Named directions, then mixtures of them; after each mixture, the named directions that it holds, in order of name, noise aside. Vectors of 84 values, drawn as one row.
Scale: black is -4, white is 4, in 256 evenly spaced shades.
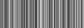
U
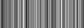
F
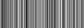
F, U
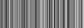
U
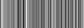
F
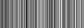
F, U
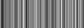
F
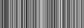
F, U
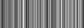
F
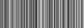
U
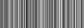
F, U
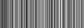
F, U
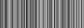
U
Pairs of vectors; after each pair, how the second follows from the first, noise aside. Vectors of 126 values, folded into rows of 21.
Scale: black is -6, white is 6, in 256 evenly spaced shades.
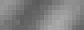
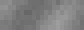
shrunk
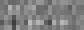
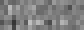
copied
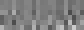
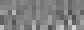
copied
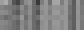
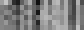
scaled up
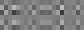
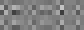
copied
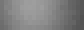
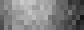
scaled up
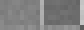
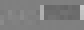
partly zeroed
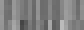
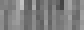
reversed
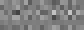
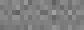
shrunk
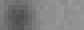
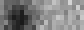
scaled up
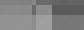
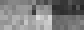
scaled up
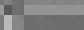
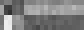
scaled up
